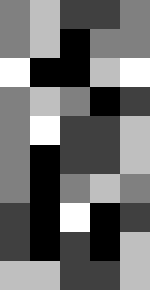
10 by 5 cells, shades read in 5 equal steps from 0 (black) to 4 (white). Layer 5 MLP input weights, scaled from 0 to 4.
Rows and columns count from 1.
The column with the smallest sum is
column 4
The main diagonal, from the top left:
2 3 0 0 3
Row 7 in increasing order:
0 2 2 2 3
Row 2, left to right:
2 3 0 2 2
